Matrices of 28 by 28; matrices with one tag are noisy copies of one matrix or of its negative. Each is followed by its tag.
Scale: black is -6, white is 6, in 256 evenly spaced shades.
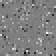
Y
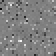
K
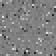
Y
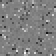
Y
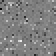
K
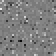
K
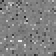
K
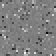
Y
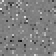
K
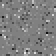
Y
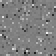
Y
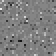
K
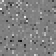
K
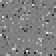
Y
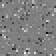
Y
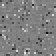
Y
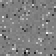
Y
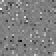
K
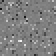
K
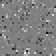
Y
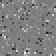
Y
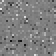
K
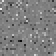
K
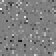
K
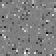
Y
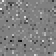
K
